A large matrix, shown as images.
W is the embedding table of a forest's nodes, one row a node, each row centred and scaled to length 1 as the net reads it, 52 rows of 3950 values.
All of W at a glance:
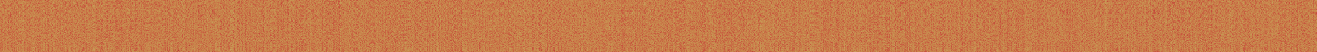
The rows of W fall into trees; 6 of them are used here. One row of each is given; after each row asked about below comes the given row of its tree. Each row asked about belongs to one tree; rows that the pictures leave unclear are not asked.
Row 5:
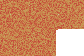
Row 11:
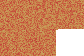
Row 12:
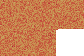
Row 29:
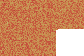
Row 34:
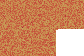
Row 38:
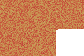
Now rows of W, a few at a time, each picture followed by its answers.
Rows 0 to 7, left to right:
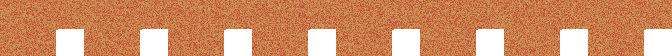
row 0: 11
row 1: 34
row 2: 29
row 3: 29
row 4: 38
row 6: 5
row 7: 11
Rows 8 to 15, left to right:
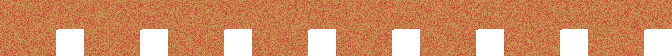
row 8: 34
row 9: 12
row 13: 12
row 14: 38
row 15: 5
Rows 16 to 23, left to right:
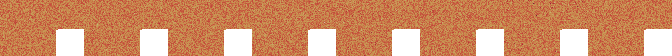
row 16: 5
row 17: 34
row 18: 11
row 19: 11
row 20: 29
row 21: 29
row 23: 34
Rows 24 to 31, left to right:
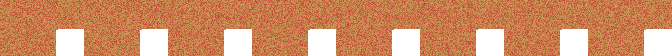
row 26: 29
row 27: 5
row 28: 29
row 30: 34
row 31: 11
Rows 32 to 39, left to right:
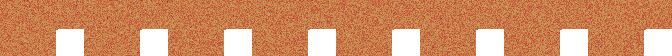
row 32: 38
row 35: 34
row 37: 34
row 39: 12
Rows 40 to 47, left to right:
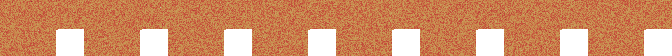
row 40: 34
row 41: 5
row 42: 11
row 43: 11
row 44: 29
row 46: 29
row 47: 11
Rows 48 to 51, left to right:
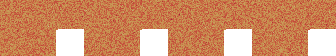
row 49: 11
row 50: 11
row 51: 12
